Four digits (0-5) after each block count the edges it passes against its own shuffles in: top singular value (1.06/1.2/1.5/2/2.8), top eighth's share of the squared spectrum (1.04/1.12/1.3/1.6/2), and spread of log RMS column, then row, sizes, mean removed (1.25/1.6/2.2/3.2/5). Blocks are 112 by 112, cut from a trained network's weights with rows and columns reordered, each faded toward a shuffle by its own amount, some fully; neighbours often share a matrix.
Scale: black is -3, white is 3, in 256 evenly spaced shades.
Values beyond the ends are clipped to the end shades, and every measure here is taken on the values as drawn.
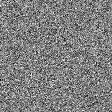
2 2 0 0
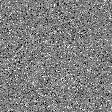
0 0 0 0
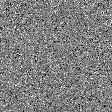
0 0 0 0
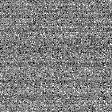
3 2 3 1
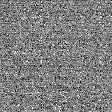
2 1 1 0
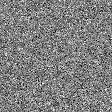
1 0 0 0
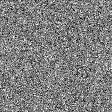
0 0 0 0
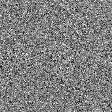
2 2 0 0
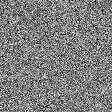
0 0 0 0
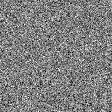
3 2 0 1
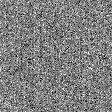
2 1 0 0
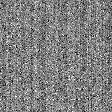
3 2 0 2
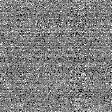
3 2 3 1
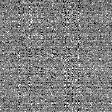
3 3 3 2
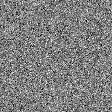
2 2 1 0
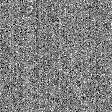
2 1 0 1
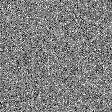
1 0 0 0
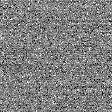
2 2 2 0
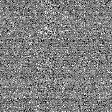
2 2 2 0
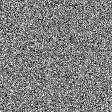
1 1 0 0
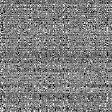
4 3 4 2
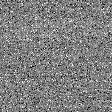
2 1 0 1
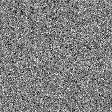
2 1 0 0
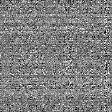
3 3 4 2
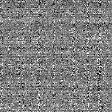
3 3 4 2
